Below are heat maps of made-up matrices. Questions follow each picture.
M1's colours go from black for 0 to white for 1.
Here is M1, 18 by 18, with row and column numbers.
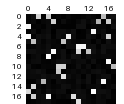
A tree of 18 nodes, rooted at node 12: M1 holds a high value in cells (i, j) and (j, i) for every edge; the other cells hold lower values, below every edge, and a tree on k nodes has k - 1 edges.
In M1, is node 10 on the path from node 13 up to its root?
no
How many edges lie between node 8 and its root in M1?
6
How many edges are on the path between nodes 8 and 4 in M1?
1
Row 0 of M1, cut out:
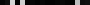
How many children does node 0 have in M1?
2
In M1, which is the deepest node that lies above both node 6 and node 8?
7
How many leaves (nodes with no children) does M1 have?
7
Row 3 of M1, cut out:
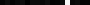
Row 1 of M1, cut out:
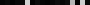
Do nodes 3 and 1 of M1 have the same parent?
no
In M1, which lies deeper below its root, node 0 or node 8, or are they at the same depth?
the same depth
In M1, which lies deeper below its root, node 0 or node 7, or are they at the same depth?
node 0
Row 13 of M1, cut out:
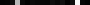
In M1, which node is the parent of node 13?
15
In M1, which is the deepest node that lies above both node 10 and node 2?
7
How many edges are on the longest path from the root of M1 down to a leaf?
9
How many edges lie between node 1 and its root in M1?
3
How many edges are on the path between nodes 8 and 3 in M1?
5
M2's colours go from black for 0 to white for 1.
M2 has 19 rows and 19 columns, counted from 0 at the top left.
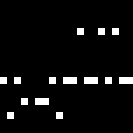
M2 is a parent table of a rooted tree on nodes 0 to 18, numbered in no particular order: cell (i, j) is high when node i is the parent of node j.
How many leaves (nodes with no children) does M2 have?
15
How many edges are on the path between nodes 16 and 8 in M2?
1
